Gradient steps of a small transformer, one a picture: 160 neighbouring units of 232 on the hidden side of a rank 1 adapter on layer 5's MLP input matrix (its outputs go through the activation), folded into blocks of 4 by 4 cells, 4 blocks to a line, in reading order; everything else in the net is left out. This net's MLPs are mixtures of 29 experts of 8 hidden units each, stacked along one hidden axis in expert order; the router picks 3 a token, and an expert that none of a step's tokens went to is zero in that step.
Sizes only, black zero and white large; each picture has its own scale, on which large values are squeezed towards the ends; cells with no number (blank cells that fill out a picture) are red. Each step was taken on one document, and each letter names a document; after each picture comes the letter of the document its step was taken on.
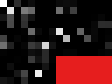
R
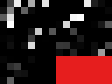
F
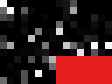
R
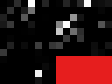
F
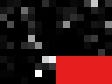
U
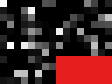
U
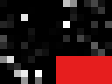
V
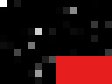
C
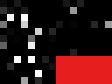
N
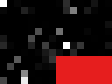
N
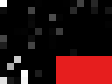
N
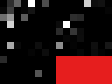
F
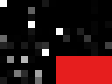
V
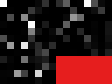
V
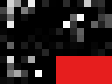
F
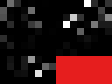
U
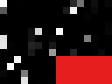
N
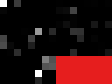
C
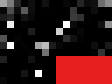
U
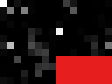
R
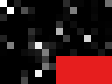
R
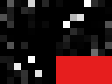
F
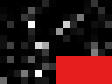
U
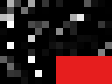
F
